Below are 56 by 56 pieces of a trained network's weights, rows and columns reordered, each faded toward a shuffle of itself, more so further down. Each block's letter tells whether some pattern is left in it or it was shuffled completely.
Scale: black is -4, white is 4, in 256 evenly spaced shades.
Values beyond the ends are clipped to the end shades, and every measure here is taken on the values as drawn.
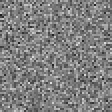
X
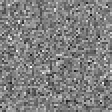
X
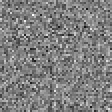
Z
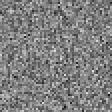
Z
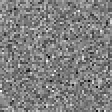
X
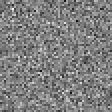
X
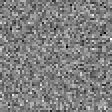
Z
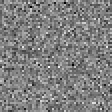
Z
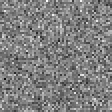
X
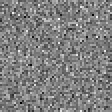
X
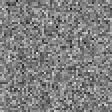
X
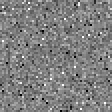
X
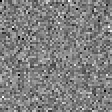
Z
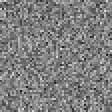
Z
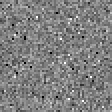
X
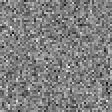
X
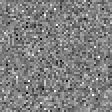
X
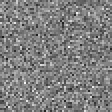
Z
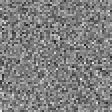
Z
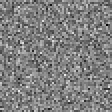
Z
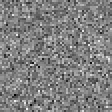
Z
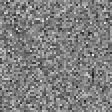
X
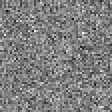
Z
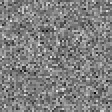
X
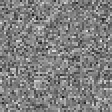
Z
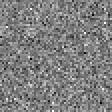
X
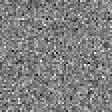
Z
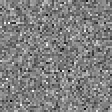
Z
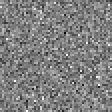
X
